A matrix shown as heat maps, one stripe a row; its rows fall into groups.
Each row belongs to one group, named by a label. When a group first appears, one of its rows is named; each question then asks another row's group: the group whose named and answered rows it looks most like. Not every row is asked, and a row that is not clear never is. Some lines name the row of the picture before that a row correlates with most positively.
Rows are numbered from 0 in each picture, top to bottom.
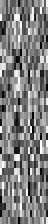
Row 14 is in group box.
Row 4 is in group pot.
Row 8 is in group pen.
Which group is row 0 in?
box
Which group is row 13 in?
pot
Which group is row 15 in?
pot
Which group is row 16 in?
pen
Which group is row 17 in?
pen
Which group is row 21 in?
pen
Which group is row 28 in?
pen
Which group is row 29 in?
pot
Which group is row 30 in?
pen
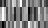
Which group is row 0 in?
pot
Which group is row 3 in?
pot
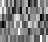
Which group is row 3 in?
pot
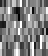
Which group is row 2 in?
box
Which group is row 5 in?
pen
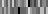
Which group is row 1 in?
box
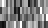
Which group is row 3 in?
pot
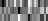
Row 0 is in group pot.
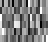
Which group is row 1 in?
pen
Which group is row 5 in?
box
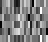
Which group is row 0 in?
pen
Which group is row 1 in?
pen
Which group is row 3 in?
pen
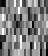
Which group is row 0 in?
pot
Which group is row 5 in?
pot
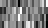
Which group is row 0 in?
box
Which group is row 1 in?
pot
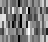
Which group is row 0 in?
box
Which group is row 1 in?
pot
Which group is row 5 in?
box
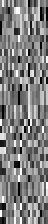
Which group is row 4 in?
pen
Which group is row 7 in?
pot
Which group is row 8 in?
box
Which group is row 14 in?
box
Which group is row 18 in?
pen
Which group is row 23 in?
pen
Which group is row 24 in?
pot
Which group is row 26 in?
box
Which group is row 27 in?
box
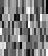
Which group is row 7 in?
box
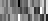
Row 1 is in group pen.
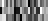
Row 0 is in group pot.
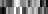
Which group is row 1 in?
pot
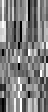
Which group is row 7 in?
pot
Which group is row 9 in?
box
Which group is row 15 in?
pot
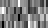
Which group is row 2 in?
box
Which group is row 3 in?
pot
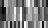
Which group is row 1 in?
pot
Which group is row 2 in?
pot
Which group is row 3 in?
pen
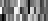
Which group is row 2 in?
pot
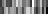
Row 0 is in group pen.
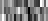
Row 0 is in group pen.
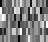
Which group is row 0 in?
pen
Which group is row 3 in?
box
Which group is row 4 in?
pot
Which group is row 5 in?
box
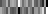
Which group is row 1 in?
box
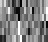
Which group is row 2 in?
box
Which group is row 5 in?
pot
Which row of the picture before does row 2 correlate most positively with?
1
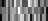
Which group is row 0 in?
pot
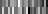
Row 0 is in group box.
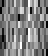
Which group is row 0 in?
pot
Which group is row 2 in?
box
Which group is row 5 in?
pot
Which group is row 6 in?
pot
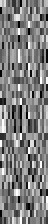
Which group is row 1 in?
pen
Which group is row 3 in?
box
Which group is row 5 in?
box
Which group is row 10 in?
pen
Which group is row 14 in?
pot
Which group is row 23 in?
pen
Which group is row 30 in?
pen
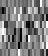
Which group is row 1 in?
pot
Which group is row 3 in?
box
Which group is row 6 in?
box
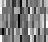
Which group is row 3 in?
box
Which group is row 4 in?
pot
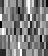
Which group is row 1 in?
box
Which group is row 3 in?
pen
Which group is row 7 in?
pot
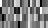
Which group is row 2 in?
pot
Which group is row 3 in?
box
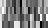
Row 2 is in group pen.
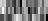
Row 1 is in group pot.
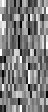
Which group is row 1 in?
box
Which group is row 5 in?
box
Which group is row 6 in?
box
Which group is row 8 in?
pot
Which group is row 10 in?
pot
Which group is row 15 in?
pot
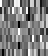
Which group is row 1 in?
pot
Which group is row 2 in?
box
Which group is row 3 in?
box
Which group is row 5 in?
pen
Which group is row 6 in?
box
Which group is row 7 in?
pot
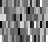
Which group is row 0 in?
pen
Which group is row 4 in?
box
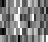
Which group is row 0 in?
pot
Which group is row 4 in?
pot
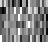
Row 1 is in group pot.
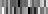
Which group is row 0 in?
box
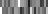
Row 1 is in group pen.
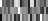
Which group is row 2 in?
pen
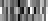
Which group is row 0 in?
box
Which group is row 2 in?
box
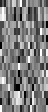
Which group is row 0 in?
pot
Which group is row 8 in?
box
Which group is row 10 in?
box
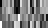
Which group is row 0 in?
pen
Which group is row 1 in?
pen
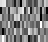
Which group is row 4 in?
pot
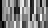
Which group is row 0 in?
pen
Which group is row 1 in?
pen
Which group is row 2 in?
pen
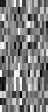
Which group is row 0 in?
pot
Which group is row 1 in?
box
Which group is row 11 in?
pot
